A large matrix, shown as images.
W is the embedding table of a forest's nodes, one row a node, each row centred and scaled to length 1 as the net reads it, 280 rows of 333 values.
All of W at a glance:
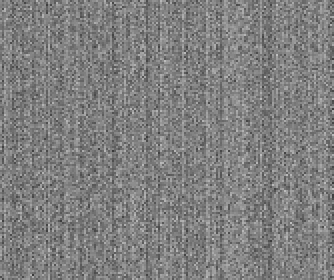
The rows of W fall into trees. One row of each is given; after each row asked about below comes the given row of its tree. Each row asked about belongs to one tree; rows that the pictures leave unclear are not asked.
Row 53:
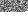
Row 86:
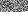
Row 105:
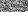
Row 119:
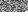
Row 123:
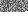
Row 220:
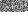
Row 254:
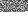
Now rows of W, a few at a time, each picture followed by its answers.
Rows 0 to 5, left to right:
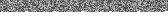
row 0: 105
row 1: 220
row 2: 53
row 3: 254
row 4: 119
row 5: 123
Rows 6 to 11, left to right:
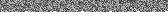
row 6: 105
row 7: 254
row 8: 220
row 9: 119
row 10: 123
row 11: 53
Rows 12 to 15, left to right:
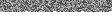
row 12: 105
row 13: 53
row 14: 220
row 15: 105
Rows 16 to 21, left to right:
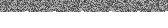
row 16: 86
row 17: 86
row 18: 123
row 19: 105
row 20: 105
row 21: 254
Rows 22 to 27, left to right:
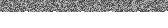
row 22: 220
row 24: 254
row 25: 86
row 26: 254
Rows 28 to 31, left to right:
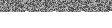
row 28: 123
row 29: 86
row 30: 123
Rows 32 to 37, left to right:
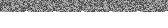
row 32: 220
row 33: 254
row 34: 105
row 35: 254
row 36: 86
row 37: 105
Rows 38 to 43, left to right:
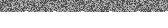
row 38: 220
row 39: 53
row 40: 86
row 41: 53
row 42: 220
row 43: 254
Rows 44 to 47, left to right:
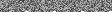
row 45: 86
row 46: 123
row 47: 123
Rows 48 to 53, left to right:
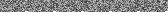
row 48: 123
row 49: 105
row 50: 254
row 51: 105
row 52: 105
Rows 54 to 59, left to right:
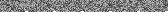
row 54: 119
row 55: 123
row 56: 123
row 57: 105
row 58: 53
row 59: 105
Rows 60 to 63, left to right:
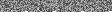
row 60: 86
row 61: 119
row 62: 123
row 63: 86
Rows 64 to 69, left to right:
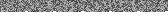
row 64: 105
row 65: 254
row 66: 119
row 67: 220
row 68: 254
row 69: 254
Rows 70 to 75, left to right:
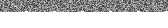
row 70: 220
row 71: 86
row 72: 86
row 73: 123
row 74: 53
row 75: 220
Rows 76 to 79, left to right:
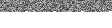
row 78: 53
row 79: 86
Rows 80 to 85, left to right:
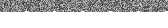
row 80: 220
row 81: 220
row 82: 105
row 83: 86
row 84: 220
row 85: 123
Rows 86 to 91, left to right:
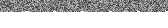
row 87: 105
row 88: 220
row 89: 105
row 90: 53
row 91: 123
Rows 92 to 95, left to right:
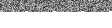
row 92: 254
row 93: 123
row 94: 86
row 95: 123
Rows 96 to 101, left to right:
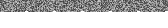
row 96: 105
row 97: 123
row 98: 123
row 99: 86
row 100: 53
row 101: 105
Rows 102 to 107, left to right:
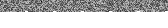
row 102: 53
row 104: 86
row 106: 86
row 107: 254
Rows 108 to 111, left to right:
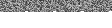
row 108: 105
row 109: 119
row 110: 220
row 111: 123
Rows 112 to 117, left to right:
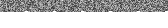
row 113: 220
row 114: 123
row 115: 220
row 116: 86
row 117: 105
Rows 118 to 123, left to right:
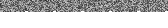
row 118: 254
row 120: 105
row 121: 220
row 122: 53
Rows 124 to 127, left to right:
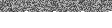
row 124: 220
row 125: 105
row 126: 254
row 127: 86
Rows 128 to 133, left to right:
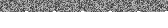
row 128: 220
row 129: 123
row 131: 220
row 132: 254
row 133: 123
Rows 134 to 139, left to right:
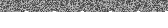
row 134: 123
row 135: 86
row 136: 220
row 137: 119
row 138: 220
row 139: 53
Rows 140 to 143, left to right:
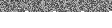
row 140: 119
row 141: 86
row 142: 254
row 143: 123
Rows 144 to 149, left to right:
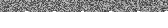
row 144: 123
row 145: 220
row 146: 105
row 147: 119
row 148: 220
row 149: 220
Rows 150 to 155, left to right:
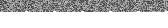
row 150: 105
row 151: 105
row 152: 254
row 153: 123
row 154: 86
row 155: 123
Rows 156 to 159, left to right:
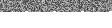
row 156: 254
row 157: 86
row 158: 105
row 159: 119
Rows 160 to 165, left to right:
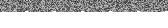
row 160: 119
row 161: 86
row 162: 119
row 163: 220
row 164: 53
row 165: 86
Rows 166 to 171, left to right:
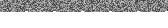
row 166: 53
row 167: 105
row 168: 105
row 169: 123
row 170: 254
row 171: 123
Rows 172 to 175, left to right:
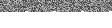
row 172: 105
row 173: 86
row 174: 105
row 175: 105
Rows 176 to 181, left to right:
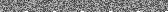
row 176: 86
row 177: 123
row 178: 123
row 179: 53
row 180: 220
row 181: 254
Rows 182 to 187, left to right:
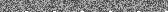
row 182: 254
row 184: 123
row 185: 123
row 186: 254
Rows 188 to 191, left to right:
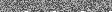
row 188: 86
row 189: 86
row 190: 105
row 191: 220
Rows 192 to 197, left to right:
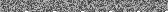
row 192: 123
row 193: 105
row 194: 105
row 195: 254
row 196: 254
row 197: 119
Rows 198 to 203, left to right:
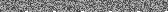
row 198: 119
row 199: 105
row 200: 119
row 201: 86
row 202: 53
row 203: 220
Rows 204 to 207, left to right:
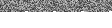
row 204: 254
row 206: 105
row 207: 105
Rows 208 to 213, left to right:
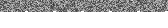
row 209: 105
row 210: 254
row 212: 53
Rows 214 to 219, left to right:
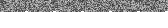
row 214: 105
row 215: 254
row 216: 254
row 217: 105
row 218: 254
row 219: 119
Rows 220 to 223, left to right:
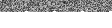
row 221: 220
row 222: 123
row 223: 105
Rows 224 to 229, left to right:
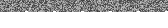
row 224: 123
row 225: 53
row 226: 254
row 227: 86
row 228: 123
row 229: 123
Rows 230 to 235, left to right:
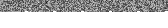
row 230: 123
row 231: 53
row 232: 123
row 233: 105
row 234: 254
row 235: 220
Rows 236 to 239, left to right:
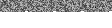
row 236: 220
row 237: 105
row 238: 220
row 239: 254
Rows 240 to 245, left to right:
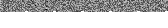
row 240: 123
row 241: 105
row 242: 119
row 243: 105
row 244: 86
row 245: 123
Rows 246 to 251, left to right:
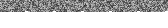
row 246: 123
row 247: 220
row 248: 254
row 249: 254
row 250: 254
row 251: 254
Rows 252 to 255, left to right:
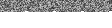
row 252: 86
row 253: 220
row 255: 254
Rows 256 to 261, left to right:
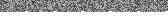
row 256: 105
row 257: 254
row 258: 254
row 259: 220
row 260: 105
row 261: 86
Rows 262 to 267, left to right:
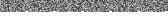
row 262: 123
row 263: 86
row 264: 53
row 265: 119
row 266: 119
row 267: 86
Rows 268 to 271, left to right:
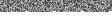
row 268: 123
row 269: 86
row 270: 123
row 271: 220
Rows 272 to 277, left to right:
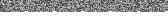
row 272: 254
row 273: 123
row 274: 220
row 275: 86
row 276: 105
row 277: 123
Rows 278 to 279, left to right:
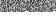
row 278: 123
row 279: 220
